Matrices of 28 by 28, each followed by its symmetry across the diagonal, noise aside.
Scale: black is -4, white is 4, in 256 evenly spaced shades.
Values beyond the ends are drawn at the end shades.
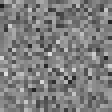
neither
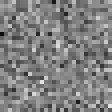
neither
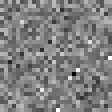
symmetric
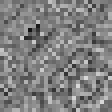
symmetric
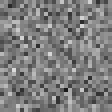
neither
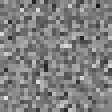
antisymmetric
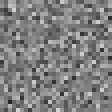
antisymmetric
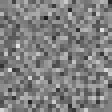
antisymmetric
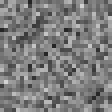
symmetric
